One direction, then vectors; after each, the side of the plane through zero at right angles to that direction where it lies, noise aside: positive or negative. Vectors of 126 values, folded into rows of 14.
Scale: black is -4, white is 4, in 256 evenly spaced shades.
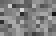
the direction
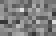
positive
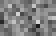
positive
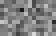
negative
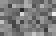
negative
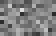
positive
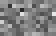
negative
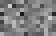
positive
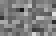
negative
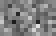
negative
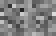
negative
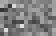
negative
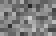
positive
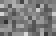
negative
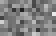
negative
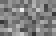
positive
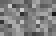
positive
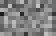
positive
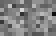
positive
